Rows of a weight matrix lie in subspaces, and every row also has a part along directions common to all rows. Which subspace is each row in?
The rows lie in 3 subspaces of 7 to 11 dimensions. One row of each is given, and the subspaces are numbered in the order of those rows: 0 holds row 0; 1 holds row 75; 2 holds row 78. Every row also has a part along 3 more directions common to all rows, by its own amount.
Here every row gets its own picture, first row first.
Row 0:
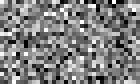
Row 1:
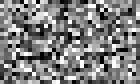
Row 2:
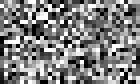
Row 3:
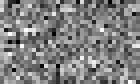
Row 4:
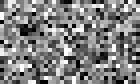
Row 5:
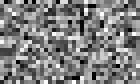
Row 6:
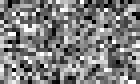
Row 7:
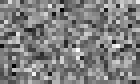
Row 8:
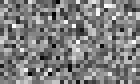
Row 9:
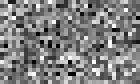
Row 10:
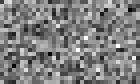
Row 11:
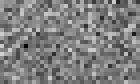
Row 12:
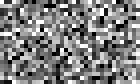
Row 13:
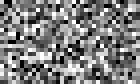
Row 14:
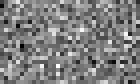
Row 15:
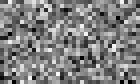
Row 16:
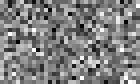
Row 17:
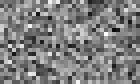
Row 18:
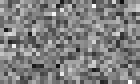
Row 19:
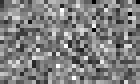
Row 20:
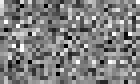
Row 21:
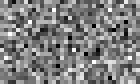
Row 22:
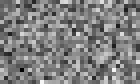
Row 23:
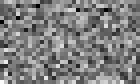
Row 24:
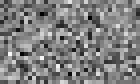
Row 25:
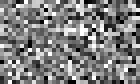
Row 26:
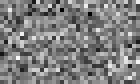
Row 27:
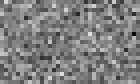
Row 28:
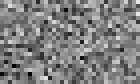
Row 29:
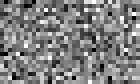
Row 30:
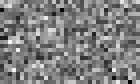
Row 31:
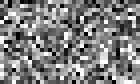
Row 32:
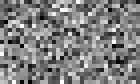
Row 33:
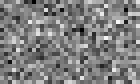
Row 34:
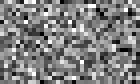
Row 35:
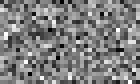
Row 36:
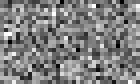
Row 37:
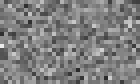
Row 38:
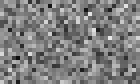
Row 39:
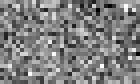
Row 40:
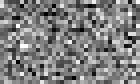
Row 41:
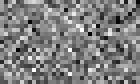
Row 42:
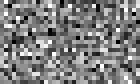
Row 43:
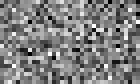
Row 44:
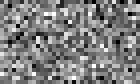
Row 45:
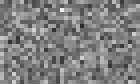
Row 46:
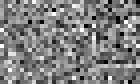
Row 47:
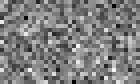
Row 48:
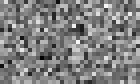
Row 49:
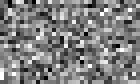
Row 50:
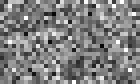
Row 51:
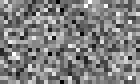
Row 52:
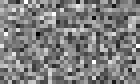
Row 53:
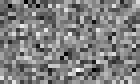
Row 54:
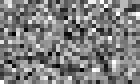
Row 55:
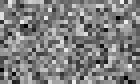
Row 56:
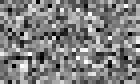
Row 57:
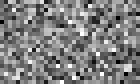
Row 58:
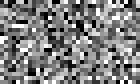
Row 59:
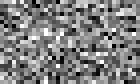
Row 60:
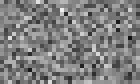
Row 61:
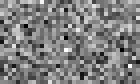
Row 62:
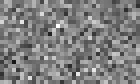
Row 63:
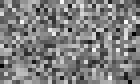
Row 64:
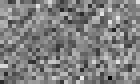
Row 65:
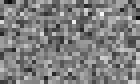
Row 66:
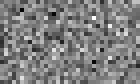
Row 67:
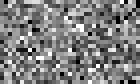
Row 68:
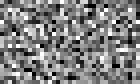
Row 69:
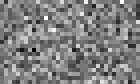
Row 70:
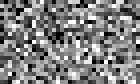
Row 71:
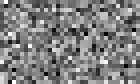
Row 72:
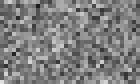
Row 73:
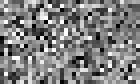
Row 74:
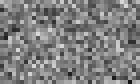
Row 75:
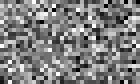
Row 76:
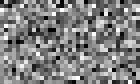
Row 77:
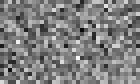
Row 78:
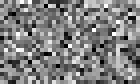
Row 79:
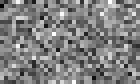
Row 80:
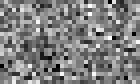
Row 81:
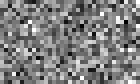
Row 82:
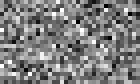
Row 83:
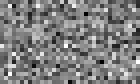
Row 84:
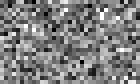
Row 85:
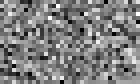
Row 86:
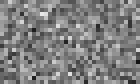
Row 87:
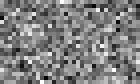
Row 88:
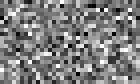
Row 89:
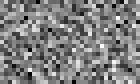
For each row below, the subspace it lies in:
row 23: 1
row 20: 2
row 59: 1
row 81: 0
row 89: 2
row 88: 2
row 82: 0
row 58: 0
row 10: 0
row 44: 2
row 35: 0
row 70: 1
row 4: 2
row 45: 1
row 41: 0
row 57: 1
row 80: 0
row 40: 2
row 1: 1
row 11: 0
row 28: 2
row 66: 1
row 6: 2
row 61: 2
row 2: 1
